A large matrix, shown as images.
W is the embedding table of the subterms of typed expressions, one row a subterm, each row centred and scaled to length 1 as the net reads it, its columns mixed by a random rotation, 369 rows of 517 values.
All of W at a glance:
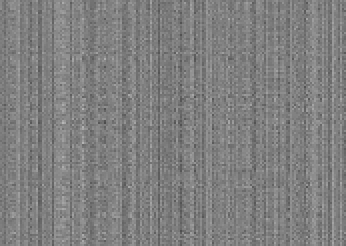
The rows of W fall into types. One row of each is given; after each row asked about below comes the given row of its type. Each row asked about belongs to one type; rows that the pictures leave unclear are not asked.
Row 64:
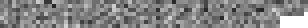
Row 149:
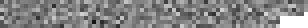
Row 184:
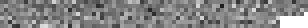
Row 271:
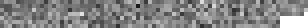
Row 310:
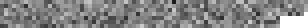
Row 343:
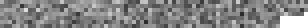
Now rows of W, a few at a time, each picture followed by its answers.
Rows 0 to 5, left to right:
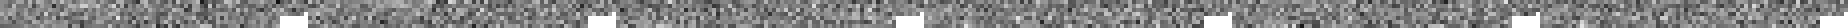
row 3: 184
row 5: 184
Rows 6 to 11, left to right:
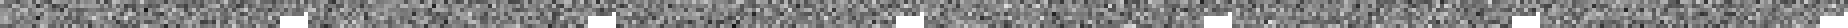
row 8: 310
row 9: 64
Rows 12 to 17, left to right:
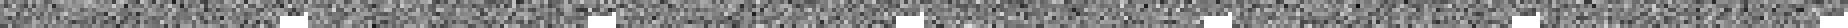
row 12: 310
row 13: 343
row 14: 310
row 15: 184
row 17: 64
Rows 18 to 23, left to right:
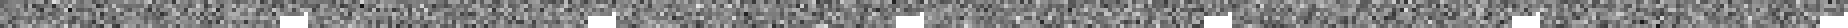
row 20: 64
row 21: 184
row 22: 310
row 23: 149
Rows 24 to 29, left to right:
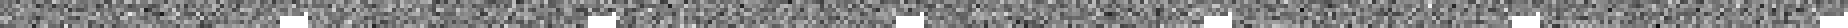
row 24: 184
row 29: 64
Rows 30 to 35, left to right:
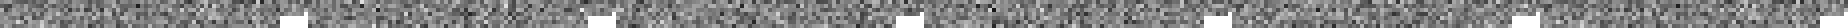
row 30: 271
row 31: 64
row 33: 343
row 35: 271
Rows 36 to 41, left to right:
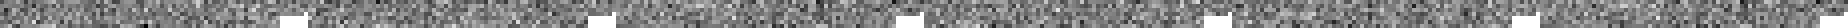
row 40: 271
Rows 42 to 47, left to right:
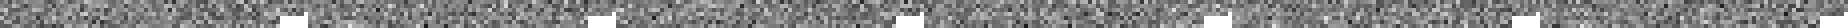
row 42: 149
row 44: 149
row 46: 184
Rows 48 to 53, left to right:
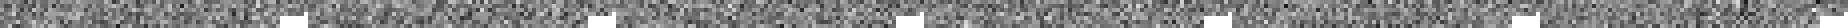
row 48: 271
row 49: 310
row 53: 64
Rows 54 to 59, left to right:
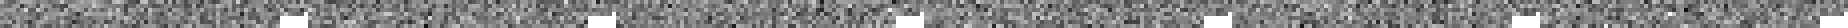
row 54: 343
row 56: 64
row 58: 343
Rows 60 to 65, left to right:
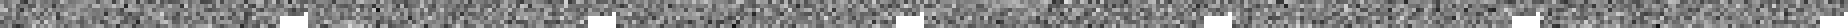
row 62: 310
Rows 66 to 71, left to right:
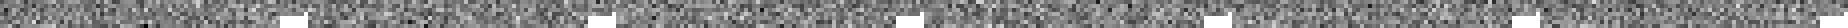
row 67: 149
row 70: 271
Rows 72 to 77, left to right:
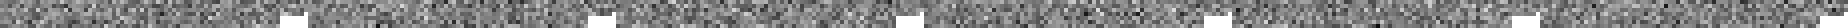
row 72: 343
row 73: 343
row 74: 310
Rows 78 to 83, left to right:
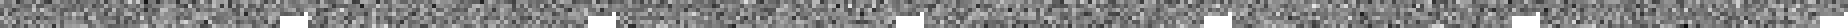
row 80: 184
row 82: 64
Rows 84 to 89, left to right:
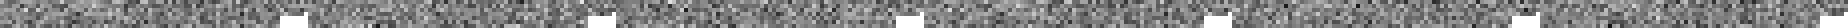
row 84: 343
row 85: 343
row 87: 343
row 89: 343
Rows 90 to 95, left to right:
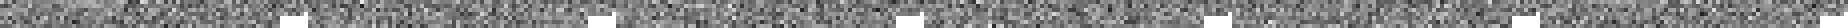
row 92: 64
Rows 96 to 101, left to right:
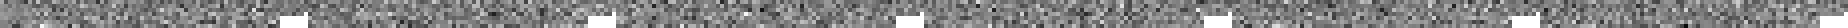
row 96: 184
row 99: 64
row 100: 184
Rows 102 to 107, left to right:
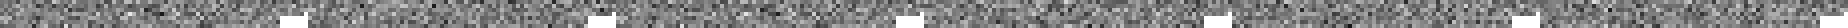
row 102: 184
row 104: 184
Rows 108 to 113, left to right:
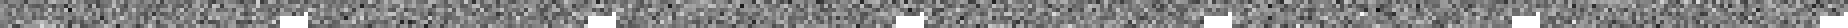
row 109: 149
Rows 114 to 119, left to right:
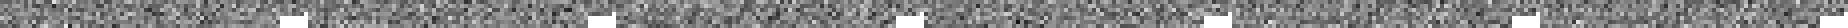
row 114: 184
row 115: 64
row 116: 310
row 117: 149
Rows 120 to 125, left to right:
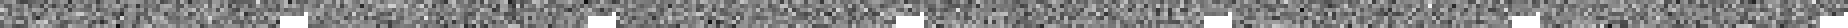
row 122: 149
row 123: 271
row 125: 343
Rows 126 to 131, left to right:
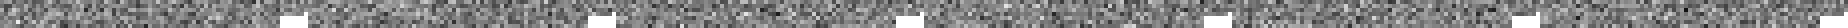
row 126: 271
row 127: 343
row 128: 184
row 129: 64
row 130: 64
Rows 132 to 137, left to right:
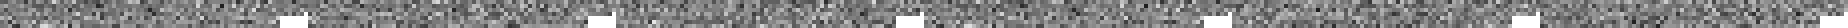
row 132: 184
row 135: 184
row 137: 310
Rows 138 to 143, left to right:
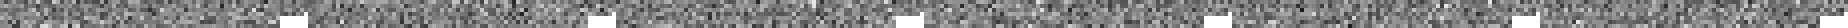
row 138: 184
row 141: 343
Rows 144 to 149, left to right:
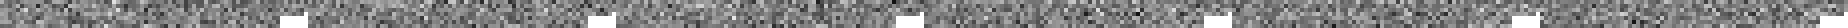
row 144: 343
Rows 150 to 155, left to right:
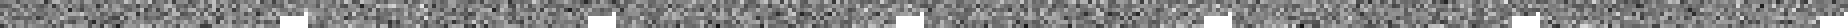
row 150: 310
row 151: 64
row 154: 343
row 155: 184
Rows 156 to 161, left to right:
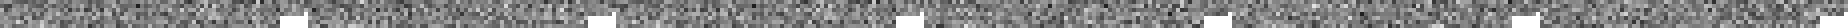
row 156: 271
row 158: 271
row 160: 64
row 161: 149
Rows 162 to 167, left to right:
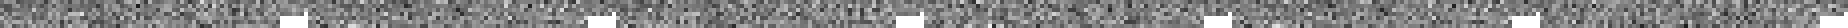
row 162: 271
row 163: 184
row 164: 271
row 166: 184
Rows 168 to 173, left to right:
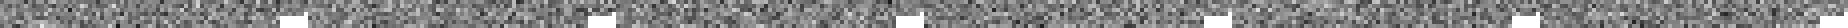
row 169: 343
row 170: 310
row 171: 310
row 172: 343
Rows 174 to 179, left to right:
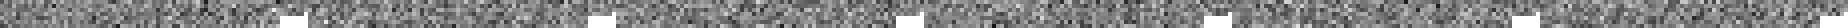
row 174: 64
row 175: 271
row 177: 343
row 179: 310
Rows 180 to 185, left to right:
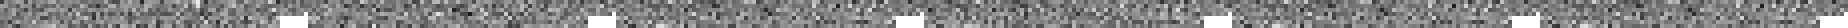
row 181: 184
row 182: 184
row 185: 184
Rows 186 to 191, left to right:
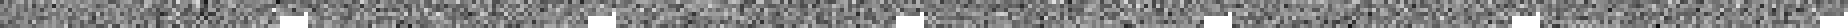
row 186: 64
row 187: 271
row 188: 343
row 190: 310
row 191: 64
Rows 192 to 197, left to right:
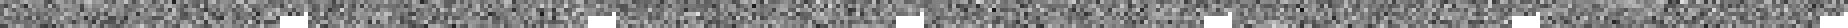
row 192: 310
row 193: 271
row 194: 271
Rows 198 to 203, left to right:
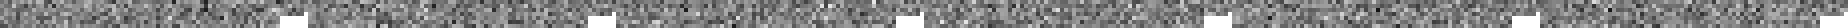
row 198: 64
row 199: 343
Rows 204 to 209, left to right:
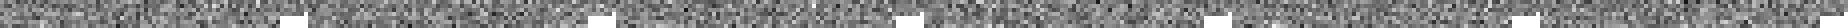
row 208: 184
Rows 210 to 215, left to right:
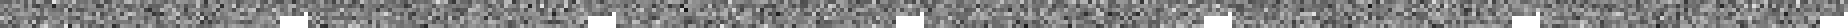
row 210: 184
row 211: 184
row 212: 343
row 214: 271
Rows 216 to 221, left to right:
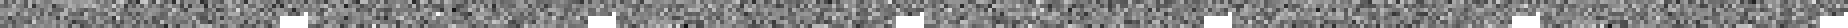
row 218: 343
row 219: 343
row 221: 343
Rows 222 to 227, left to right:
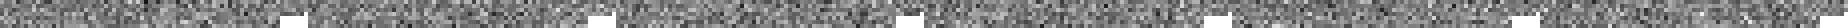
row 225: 271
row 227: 149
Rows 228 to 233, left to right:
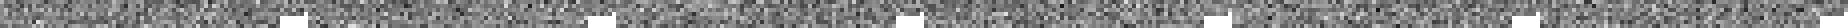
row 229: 184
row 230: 343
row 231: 271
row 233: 64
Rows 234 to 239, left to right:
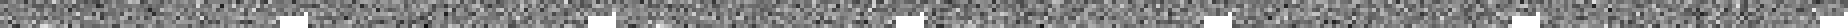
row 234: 184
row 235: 310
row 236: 184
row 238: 149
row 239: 64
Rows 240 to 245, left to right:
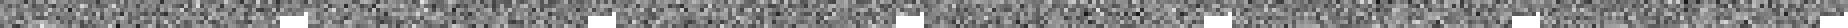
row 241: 343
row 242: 343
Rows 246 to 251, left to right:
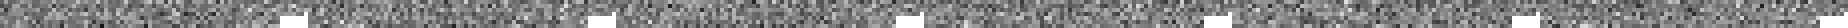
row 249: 184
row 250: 343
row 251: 184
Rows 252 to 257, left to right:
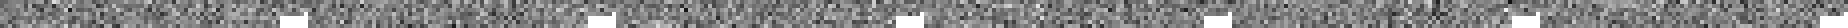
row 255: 64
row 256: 64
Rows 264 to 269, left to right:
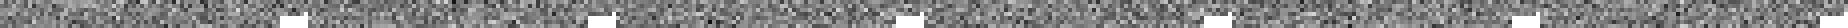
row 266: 149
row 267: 149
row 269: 310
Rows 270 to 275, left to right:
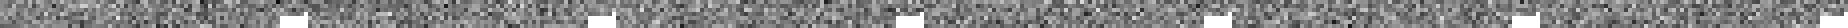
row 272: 343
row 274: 149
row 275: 343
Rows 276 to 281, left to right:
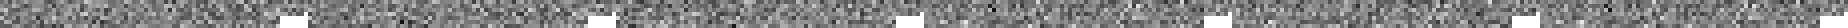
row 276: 149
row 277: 149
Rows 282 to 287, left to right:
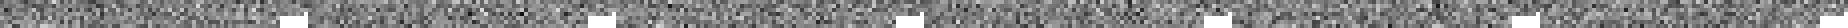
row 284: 184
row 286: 64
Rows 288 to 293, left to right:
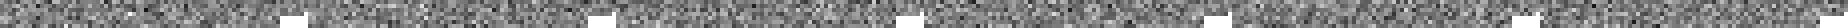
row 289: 64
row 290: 271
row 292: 310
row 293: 149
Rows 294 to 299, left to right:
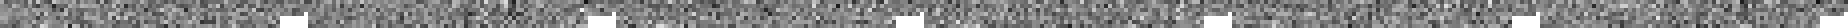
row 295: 64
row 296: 184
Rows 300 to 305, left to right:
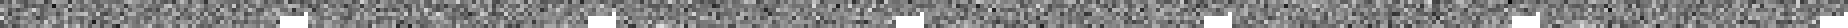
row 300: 149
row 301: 271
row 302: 184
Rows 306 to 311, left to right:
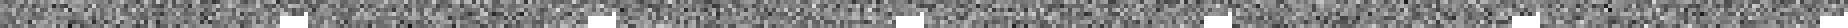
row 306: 343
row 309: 271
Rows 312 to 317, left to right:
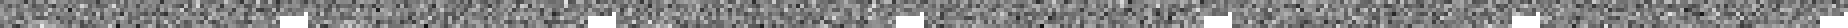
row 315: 64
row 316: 343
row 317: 184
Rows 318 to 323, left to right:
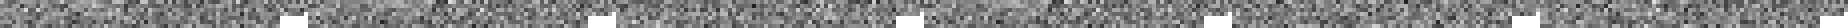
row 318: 343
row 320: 271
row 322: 310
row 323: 343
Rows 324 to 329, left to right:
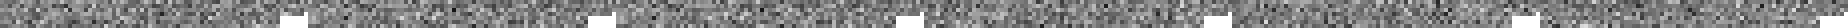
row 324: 343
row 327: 271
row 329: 184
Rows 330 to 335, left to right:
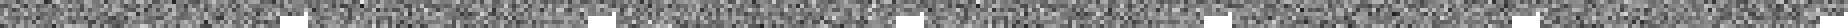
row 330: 310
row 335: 149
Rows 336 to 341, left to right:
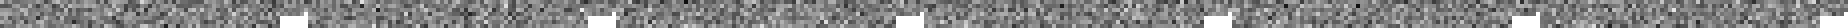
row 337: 64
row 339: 271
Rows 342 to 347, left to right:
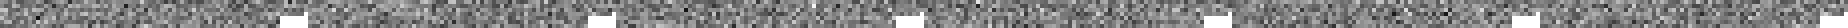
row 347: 343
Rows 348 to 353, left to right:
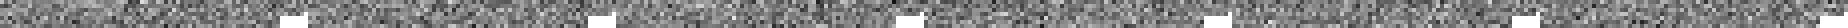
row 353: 149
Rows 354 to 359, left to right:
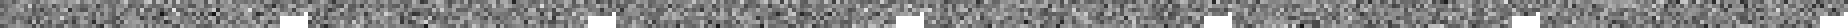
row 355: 149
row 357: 149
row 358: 343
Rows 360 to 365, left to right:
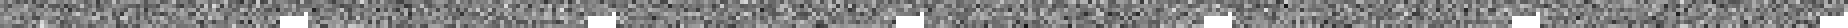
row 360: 184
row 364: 271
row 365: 310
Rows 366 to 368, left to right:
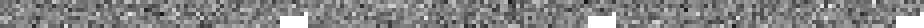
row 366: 184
